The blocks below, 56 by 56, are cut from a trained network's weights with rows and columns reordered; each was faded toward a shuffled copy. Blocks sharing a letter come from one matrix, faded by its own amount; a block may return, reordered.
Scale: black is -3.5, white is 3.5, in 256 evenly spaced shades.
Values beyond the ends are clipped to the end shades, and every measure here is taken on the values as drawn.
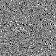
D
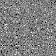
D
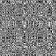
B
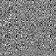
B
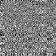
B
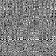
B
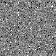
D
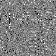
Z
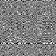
B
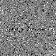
D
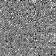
Z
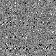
D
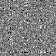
Z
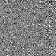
D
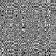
B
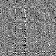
B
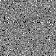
D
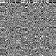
B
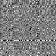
B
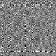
B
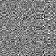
B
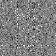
Z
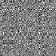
B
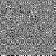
B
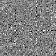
Z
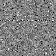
D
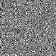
Z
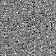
D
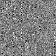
D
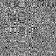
B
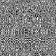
B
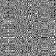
B
